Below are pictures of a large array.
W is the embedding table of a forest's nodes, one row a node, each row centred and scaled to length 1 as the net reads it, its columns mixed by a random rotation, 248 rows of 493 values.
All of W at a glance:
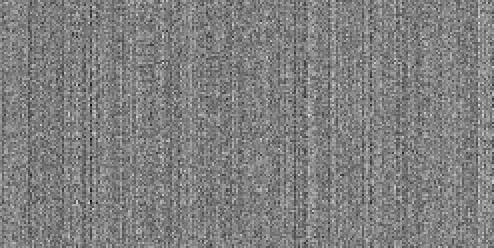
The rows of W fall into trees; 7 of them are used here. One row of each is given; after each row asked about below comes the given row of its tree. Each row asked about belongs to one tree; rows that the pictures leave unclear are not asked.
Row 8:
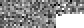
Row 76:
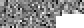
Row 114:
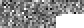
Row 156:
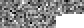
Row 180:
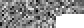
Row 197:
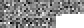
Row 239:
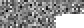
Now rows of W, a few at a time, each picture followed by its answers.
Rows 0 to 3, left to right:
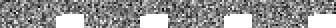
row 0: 156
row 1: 76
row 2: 76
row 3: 76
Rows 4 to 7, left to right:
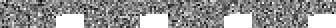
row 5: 197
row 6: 114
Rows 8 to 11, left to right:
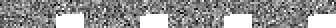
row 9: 76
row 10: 156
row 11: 76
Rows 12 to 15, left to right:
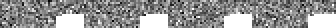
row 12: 180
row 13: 156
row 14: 114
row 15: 8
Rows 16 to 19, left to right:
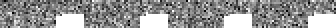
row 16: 156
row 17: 76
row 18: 197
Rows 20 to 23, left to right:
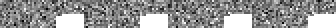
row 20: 114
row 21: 197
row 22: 156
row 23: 156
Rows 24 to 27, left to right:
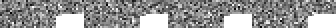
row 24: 239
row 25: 180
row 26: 197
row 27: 156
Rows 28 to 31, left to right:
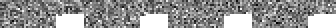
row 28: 197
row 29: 156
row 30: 197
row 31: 114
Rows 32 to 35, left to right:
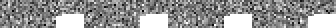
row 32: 76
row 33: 239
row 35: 180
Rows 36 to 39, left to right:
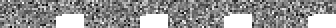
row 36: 76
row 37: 76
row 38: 156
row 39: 180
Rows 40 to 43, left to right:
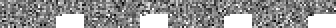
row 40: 76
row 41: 8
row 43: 114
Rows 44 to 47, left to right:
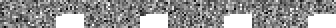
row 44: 197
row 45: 114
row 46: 239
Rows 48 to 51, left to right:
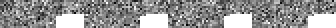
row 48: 114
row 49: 76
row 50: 114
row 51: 156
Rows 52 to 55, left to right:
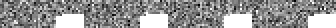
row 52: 156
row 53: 76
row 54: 239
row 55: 197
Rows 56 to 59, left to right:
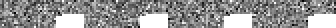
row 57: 8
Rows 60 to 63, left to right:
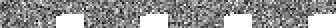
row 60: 114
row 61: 180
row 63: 76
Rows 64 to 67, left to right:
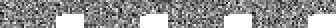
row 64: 197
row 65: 180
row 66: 197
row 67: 197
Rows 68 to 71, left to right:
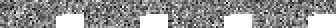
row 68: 114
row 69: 76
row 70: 197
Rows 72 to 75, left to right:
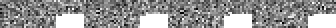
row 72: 197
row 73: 156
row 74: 156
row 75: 197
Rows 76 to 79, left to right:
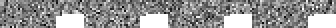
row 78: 114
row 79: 76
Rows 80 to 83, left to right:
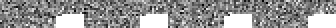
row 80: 180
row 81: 197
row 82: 156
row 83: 114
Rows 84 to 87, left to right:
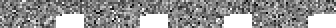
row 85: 156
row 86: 180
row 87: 114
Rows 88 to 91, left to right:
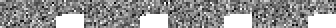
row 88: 114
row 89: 76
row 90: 239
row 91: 76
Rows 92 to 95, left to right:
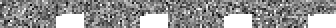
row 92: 114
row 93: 114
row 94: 180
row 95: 197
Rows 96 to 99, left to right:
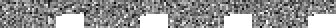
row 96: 180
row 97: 76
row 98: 156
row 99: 156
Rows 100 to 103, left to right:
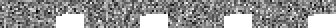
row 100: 180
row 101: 156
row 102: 114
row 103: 197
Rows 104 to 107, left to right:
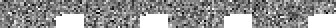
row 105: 156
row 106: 156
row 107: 114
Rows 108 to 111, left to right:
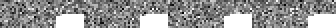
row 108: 180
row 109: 197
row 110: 114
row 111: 156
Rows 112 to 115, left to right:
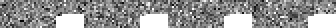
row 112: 114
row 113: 8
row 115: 114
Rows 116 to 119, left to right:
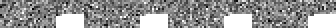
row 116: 114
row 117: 197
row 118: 156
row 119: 197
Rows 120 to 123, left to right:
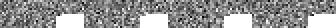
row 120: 114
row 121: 156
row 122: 180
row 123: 156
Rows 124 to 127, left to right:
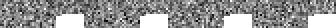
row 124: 180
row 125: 114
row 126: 156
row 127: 76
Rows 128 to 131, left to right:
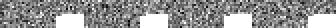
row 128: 197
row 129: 76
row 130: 156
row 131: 180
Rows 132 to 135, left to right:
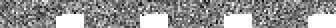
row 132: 114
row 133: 8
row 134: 8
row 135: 114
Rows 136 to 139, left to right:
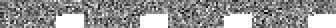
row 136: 197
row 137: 197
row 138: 156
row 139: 156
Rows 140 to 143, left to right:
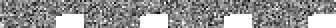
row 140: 156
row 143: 114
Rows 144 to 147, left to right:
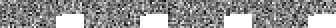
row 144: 76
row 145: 156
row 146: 197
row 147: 156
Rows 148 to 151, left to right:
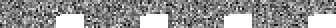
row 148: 180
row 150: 197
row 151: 76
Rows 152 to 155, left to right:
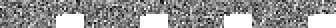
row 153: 76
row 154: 197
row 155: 114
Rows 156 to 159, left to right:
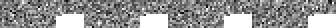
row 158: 156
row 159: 76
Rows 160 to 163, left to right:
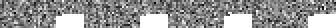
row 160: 156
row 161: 76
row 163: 197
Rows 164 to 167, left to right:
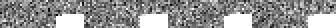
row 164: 76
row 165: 239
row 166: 114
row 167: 239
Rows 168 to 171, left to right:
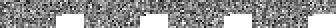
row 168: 197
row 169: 156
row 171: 197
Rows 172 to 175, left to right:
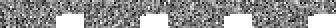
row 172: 197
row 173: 76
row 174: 114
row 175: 114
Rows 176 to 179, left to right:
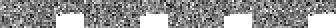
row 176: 8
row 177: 76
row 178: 114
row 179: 8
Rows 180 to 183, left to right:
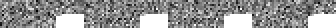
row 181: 197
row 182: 197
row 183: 114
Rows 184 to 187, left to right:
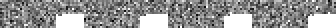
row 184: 197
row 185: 156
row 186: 76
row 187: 76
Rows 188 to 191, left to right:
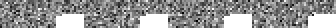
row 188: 156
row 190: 156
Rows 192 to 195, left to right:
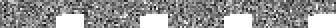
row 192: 76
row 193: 197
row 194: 76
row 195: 8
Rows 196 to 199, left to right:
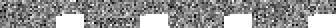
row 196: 76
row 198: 114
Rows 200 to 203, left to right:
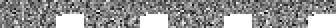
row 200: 156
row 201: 156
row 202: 156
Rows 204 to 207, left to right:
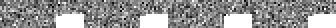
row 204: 8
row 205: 197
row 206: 76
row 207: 197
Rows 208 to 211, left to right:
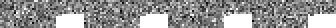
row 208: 114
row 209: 180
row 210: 8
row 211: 197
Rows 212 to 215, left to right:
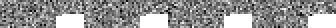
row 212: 76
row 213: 180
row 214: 197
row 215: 180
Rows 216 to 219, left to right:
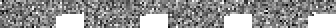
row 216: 239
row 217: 197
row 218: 76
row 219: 156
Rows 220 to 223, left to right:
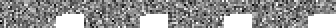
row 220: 180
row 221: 156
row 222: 197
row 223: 114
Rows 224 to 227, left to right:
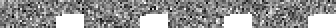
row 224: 76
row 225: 197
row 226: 180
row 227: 114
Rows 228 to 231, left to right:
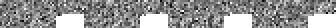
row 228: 114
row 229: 76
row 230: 156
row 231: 114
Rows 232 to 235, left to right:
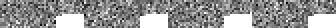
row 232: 76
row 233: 114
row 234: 239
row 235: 114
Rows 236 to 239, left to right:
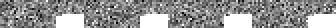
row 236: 114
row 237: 114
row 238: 8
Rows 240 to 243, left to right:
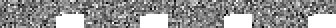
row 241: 197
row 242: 76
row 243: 180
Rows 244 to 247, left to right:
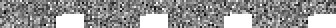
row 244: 76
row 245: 197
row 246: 76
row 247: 76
